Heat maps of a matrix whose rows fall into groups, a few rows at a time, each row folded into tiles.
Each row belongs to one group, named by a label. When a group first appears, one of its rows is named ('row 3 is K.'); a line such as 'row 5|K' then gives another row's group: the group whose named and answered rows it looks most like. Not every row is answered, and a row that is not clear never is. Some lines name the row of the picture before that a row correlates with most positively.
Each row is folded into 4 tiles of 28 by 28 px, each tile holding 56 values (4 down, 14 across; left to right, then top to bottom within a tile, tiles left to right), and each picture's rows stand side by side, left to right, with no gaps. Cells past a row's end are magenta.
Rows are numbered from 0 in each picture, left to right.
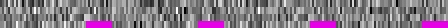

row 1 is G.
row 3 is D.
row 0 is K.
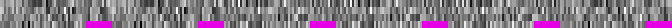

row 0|G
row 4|K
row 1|G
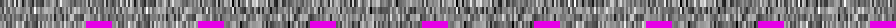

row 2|D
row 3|D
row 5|K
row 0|K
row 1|K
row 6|D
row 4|D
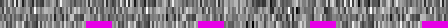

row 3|K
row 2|G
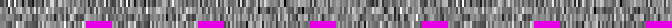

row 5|D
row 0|K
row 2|D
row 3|G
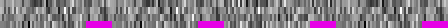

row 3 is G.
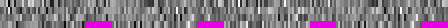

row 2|K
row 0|D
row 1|G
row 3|G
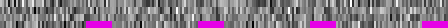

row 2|G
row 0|D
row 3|K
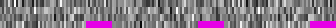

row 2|K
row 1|G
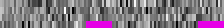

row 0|G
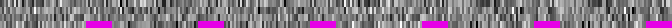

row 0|K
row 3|K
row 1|D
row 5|G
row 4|G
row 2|D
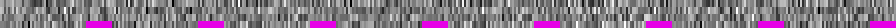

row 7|D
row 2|K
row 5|K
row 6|G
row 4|K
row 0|G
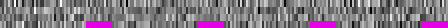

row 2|D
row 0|K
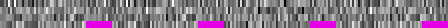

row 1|K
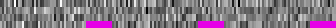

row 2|D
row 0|K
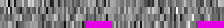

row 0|D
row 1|G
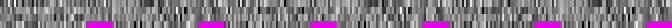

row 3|G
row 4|D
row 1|G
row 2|D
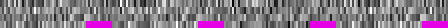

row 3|K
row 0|K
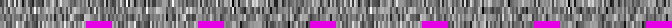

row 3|K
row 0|K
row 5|D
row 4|D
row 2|D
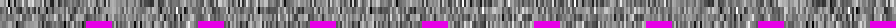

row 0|D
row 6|G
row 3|D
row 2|D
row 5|K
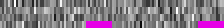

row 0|K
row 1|G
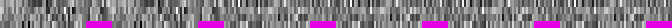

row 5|K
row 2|K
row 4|K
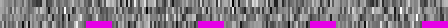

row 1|D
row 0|G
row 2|D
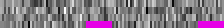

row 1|D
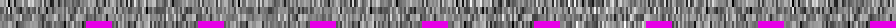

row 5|K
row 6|D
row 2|D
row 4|D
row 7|D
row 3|D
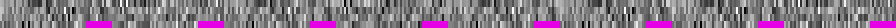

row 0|G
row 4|G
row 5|G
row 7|K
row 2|G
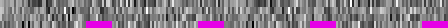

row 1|K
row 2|G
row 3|K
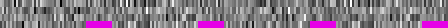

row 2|G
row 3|K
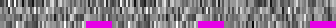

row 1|K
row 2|G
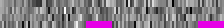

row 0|G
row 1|D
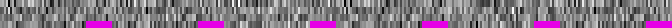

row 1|D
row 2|K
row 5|D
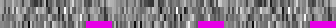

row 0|G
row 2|G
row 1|G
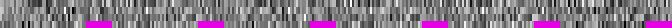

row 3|K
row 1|K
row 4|K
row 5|D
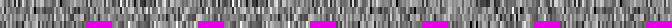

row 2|K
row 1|K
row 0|D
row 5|D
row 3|D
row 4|G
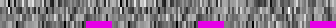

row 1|D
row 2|G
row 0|D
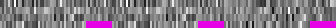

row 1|K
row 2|G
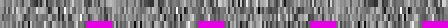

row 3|G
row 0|G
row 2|D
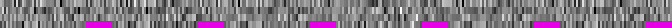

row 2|D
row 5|D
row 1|D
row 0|D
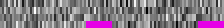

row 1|D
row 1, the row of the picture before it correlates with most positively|1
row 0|K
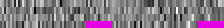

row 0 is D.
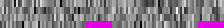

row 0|D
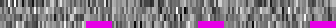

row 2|G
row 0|K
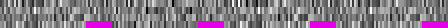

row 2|K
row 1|D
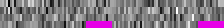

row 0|D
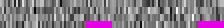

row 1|G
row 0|D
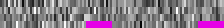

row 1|G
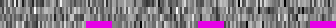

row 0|K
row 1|G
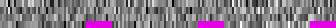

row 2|K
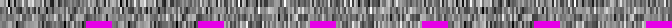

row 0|D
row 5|K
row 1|D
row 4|D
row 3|K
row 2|K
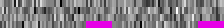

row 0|D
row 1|G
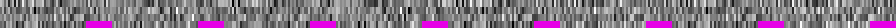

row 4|D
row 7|K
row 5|K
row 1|G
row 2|D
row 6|D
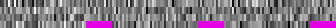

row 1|D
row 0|K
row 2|D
